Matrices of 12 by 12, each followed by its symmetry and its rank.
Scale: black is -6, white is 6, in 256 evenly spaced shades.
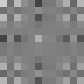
symmetric, rank one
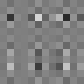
neither, rank one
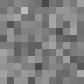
neither, full rank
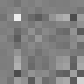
symmetric, rank two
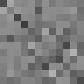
symmetric, full rank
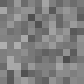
neither, full rank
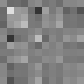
symmetric, rank two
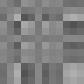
symmetric, rank one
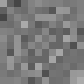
symmetric, full rank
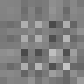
symmetric, rank two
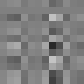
neither, rank one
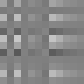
neither, rank one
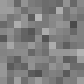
neither, full rank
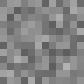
symmetric, full rank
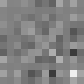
symmetric, rank two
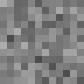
neither, full rank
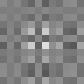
symmetric, rank one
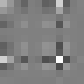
symmetric, rank one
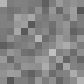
symmetric, full rank
